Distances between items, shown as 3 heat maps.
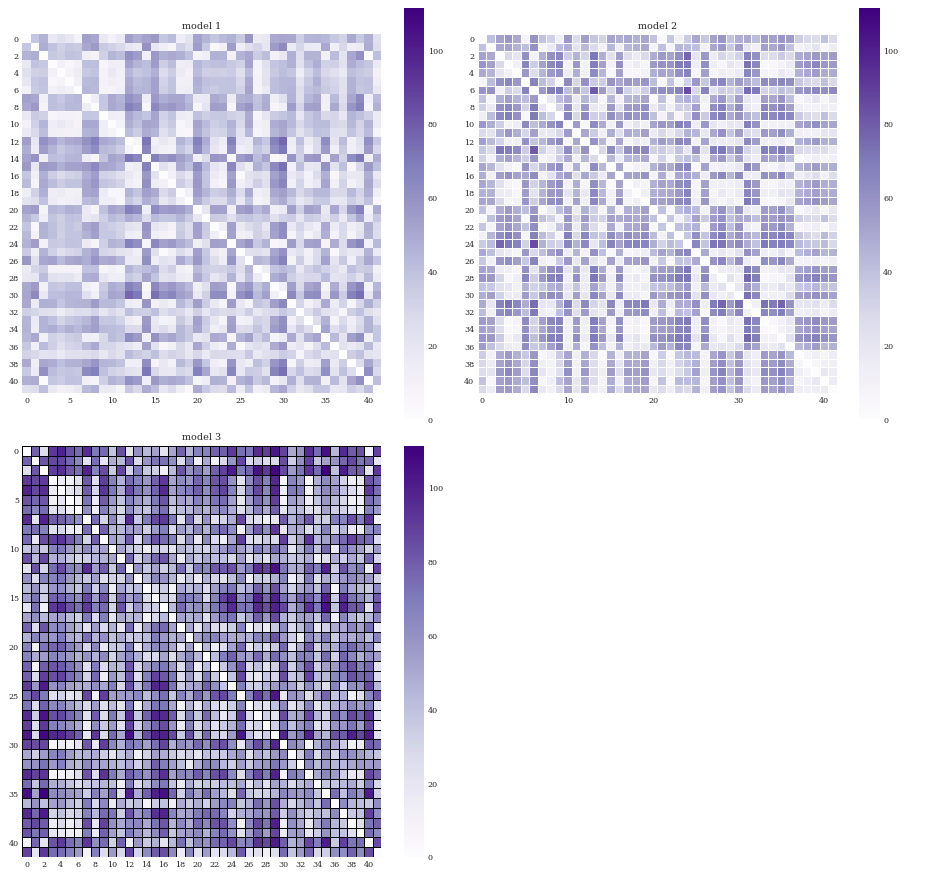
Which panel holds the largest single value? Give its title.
model 3
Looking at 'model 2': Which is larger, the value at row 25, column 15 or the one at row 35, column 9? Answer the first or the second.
the second
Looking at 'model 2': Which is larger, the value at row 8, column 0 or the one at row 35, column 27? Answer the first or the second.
the first
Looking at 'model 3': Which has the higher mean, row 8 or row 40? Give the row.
40
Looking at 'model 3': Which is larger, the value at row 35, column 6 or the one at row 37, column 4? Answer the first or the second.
the first
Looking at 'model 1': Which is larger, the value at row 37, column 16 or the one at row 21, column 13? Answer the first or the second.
the second
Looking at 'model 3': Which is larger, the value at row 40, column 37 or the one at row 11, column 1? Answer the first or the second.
the first
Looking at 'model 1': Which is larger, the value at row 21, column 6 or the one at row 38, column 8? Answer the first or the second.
the second
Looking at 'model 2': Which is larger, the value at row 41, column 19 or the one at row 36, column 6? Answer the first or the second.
the first
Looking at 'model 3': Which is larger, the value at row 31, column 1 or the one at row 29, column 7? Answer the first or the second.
the first
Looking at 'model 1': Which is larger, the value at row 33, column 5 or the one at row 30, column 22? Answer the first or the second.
the second
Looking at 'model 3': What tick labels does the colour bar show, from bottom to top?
0, 20, 40, 60, 80, 100
